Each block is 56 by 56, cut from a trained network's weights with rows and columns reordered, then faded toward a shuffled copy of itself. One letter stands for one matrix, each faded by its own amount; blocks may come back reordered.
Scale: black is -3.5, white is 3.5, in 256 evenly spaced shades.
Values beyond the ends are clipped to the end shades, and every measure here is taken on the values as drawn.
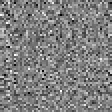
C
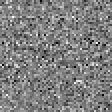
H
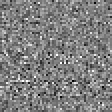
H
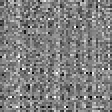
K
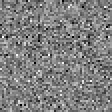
H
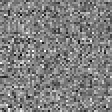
C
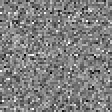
H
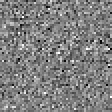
H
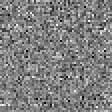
H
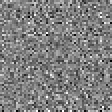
C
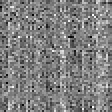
K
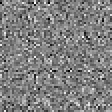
C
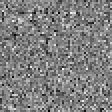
H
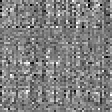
K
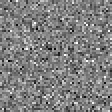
H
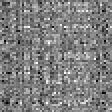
K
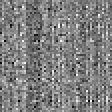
K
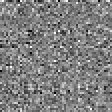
C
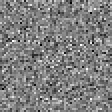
H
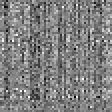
K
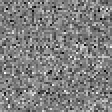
H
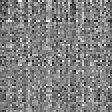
K
